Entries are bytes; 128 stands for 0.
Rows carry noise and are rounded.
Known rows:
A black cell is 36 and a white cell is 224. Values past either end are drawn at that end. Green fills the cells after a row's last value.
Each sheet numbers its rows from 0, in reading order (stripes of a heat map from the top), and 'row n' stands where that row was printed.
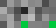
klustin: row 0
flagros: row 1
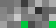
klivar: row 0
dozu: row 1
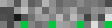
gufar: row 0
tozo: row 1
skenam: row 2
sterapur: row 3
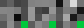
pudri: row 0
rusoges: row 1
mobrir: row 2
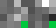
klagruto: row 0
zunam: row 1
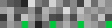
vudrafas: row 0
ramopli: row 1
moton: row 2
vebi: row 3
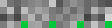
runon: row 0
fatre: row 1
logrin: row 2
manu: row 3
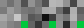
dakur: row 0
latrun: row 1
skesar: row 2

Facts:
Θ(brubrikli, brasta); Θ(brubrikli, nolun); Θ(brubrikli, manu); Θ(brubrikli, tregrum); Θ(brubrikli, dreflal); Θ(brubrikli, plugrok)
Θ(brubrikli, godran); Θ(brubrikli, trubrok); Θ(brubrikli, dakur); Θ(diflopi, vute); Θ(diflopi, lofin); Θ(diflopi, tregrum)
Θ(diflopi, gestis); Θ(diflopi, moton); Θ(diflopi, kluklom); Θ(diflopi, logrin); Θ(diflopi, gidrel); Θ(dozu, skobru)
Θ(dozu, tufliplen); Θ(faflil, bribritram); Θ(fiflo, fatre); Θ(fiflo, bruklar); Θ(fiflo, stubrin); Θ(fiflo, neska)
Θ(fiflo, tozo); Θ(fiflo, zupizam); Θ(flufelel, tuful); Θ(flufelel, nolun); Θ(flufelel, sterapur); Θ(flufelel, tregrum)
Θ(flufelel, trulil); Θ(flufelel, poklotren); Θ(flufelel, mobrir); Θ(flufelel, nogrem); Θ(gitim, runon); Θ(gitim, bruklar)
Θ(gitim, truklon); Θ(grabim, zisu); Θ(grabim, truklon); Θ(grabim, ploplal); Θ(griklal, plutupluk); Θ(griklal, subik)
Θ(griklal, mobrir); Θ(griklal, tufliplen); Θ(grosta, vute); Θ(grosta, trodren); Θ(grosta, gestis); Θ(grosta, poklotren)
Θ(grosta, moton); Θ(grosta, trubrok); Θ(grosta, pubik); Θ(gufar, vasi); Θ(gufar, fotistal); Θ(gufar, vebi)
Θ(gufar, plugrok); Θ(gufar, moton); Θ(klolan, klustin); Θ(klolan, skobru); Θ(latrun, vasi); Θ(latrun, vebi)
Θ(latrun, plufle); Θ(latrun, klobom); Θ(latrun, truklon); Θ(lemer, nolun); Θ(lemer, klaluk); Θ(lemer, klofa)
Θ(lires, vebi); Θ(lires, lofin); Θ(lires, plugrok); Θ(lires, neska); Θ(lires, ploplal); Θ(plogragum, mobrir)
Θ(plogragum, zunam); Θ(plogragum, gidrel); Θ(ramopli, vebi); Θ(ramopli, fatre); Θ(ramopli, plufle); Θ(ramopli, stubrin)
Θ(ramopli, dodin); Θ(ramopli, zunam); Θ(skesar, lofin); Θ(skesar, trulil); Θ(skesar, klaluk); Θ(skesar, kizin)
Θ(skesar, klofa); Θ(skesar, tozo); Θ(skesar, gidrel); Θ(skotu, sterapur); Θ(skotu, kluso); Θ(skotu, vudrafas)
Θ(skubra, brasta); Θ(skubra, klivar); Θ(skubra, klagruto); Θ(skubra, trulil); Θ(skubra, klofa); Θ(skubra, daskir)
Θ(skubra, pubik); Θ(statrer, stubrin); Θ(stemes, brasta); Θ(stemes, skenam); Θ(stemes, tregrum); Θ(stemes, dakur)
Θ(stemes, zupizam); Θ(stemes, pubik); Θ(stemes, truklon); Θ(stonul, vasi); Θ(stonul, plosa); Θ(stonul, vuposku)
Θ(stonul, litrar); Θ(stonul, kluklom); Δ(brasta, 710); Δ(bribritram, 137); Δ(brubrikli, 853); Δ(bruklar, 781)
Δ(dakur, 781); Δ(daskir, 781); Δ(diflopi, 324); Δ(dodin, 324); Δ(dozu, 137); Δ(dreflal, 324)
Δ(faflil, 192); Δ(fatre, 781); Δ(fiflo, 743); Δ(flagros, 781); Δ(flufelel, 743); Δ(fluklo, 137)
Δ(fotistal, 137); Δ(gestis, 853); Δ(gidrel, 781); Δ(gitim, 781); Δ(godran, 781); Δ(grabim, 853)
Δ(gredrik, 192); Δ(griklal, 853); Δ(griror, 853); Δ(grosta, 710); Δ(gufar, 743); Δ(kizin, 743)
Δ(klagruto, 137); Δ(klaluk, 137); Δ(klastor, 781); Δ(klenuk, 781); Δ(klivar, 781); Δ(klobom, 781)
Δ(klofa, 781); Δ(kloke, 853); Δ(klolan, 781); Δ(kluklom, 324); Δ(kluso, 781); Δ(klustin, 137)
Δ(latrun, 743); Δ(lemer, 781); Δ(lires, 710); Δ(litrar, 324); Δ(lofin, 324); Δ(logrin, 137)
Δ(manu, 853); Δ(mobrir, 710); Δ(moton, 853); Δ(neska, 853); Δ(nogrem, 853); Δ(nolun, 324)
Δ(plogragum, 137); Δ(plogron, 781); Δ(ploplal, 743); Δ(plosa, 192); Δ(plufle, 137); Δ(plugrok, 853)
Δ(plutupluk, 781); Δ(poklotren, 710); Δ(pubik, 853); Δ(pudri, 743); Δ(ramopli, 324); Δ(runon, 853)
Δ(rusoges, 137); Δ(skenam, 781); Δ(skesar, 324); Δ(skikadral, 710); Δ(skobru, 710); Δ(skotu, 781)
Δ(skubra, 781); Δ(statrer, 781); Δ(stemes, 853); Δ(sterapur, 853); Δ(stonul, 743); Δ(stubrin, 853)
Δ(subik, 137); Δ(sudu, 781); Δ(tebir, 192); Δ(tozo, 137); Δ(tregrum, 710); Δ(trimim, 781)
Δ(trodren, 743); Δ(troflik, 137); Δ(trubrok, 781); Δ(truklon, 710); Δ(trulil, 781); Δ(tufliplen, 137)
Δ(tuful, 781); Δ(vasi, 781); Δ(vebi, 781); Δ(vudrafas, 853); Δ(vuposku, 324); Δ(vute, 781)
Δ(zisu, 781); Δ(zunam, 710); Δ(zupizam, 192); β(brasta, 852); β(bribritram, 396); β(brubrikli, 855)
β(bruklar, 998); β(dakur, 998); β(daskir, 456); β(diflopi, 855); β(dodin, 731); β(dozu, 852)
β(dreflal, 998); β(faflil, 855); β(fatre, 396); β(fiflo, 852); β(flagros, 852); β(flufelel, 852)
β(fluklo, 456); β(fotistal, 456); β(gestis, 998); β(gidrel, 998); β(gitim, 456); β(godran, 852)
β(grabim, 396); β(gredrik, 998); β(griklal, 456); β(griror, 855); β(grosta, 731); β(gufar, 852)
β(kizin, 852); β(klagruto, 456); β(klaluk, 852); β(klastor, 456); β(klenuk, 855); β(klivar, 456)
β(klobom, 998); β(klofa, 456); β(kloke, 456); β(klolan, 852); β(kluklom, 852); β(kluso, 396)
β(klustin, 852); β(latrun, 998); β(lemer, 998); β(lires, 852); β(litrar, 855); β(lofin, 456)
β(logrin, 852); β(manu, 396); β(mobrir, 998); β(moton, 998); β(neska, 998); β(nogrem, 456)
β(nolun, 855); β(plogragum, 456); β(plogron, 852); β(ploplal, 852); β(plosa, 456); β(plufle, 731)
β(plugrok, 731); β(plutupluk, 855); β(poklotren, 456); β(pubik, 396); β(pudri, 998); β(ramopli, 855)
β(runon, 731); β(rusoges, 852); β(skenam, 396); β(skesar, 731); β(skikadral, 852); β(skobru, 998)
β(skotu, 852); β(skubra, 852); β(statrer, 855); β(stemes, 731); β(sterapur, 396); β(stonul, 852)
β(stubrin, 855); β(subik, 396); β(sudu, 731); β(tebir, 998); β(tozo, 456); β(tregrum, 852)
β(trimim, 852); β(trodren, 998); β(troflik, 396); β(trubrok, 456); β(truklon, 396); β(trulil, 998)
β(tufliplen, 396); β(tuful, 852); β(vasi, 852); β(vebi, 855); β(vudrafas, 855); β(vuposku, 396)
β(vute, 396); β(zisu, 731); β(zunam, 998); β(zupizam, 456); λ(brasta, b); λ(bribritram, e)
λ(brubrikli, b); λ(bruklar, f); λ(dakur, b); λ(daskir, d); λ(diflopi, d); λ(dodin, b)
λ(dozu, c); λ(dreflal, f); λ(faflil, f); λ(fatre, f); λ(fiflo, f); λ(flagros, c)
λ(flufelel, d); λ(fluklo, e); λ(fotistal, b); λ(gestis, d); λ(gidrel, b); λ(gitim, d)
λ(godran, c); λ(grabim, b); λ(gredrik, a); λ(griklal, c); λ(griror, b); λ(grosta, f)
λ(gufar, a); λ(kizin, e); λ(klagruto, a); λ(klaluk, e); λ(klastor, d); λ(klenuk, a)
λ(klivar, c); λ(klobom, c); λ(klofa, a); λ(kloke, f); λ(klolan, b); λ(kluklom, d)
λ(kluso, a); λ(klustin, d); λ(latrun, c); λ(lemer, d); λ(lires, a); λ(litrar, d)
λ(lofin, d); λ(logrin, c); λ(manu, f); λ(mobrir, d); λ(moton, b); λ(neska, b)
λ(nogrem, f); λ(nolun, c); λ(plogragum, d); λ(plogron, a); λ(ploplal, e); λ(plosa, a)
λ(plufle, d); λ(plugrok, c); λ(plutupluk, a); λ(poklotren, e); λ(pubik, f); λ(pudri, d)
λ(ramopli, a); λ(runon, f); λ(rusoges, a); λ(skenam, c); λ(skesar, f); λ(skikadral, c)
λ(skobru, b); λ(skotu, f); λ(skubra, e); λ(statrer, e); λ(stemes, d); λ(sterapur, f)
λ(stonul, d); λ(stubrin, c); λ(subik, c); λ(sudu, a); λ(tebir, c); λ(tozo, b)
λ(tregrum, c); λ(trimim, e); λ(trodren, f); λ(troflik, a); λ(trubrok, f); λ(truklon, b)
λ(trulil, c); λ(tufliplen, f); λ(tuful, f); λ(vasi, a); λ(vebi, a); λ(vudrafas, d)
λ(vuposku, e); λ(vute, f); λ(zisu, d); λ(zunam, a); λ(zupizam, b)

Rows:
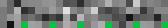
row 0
diflopi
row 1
ploplal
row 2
gestis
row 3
plufle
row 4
fiflo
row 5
kizin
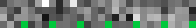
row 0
bribritram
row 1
skobru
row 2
poklotren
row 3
tebir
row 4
griklal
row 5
daskir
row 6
kluklom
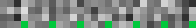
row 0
grabim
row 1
dreflal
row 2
klofa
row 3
kluso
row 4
plugrok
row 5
statrer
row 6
griror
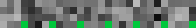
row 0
nolun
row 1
grosta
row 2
faflil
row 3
trodren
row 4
gitim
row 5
stonul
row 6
lofin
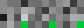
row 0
nogrem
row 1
fluklo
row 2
skotu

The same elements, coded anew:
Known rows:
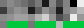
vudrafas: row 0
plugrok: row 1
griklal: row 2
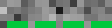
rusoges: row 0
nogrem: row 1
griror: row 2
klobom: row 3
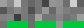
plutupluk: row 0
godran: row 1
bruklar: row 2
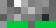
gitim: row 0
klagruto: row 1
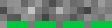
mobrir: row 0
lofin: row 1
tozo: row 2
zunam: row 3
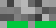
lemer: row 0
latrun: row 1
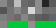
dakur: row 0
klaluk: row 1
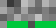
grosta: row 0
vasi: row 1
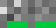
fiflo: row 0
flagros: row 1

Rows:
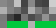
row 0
pudri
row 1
skubra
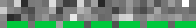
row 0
trodren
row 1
klolan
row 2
brubrikli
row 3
dodin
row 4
truklon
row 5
skikadral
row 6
vebi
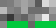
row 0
plogragum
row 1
lires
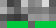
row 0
flufelel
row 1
fatre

